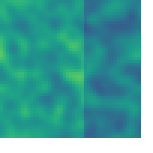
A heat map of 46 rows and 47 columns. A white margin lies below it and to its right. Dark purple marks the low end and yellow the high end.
Grain: blotchy. Average level on the scale: 50%. Seam: vertical, 60% of the way across, the left part higher.
